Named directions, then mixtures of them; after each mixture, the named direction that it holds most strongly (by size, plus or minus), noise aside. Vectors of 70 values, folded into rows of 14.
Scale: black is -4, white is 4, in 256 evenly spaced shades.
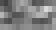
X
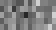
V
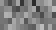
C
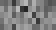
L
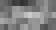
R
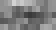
R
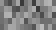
C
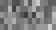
V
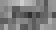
R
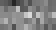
R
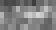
R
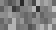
C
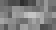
R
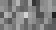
V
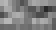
X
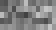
X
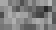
X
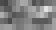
X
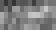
R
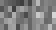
V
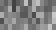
V
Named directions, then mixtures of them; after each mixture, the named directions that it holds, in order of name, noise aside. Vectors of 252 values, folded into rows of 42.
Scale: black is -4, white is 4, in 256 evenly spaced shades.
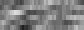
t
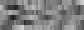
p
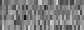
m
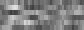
p, t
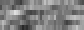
t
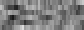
p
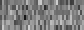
m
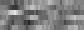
p, t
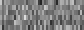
m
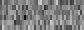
m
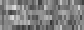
m, p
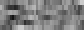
p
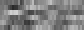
p, t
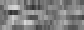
p, t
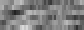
t
